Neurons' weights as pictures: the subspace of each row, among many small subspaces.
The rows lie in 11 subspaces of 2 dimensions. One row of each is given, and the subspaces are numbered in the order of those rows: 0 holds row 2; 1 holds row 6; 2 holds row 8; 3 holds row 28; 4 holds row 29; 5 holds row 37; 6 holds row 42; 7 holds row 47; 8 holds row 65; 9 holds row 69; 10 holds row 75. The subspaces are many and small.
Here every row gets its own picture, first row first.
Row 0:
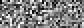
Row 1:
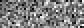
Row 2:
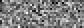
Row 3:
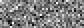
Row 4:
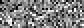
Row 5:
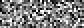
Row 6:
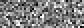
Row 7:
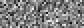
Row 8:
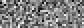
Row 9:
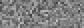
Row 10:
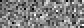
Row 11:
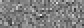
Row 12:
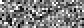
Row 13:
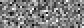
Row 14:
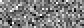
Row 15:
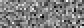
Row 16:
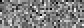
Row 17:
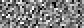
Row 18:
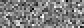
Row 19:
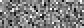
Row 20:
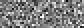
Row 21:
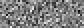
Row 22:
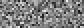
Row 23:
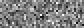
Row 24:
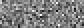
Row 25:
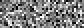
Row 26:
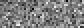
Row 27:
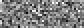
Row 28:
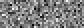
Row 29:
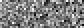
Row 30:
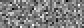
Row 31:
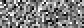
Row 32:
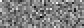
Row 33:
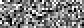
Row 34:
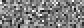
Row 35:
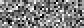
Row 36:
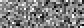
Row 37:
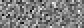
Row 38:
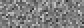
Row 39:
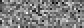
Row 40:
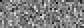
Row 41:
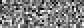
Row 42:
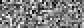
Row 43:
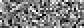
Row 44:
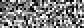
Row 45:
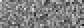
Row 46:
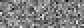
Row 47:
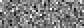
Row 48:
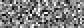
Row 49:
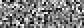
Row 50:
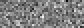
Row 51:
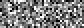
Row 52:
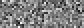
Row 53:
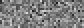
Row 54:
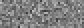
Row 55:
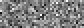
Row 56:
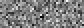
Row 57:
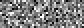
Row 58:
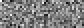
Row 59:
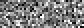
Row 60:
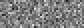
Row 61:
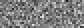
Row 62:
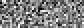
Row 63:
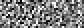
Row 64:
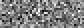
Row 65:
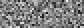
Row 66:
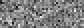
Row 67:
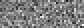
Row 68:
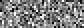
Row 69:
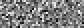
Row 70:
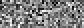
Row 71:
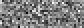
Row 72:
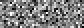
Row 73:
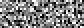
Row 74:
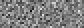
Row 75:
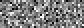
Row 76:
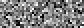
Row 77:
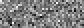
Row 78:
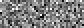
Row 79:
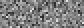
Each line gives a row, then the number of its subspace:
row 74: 5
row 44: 8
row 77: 6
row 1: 4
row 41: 2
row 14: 6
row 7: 2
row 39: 0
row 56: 9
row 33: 6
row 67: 8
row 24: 2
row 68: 7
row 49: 1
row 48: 3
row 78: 10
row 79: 9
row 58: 4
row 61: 8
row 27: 0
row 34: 2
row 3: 6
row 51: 3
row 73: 8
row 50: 1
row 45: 4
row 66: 5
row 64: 3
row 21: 6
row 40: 7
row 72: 7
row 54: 10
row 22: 8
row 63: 5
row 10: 4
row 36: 4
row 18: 1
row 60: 3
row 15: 1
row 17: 5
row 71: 0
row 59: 1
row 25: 9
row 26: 4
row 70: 9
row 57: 10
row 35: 5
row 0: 6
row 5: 3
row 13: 7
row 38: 9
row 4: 6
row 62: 2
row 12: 5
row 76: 1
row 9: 7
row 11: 9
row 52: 1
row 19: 7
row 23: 2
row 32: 3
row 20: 8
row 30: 10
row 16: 10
